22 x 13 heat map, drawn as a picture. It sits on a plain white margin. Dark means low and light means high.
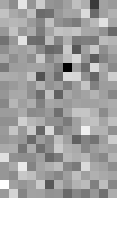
Calmest part: middle left. Slope: none. Stripes: none. Average level on the scale: 60%.
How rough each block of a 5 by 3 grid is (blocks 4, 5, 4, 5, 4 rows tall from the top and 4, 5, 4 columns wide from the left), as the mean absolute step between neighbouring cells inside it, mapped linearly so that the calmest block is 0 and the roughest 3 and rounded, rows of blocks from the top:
112
132
010
121
211
